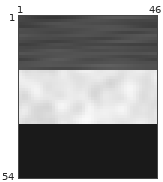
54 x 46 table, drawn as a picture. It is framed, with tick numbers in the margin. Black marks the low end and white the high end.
It is made of 3 by 1 panels. Panel 1,1: low, streaked across, faint in contrast. Panel 2,1: very high, blotchy, faint in contrast. Panel 3,1: very low, flat.
